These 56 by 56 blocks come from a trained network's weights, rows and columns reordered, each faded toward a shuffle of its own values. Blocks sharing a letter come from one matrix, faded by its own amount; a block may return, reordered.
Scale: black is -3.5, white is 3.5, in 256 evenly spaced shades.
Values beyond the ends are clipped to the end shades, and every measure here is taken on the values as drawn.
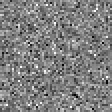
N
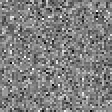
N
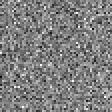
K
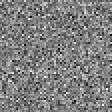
K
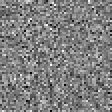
K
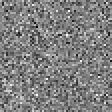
K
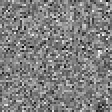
K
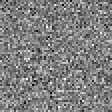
N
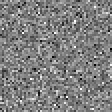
N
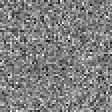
N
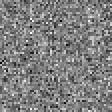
K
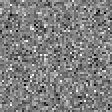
N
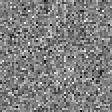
K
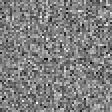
N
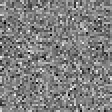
K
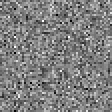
K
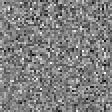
K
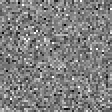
N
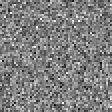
N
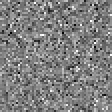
N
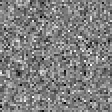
K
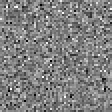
N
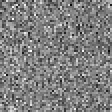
K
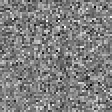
N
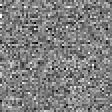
K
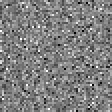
N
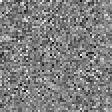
K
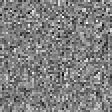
K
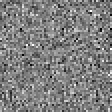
K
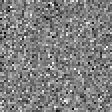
N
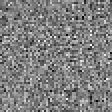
K
